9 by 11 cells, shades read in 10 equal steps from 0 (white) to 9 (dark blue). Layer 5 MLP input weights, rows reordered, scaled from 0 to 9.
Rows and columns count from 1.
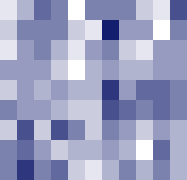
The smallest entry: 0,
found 4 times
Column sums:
27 45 38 37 18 24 50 36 26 36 39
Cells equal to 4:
21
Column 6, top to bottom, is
5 1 4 3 3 2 2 3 1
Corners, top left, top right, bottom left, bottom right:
1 7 5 3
